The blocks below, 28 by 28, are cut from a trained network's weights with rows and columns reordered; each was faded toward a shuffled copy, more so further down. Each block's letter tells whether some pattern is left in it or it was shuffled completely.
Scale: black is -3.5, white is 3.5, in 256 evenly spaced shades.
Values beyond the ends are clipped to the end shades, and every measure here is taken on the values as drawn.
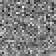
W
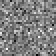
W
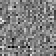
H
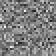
H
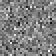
W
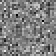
H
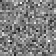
W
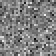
W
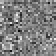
H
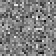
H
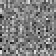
H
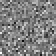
W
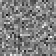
W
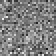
H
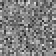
H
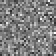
W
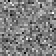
W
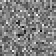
W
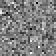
W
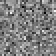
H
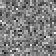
W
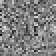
H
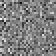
H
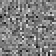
W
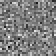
W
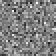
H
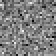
W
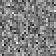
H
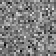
W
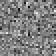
H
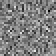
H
